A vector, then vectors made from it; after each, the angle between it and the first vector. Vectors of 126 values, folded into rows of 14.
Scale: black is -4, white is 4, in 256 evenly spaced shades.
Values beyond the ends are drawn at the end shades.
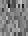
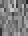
partly opposed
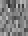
nearly parallel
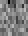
partly aligned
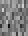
partly opposed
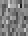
partly opposed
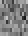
partly aligned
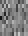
partly opposed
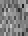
partly aligned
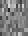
nearly opposite
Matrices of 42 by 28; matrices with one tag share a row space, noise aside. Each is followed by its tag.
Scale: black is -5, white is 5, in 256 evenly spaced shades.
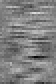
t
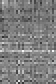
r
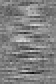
t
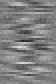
t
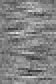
t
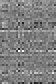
r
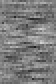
t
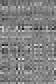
r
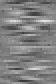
t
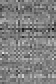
r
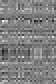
r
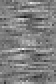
t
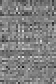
r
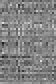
r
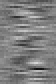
t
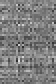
r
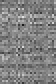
r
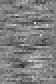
t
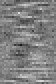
t
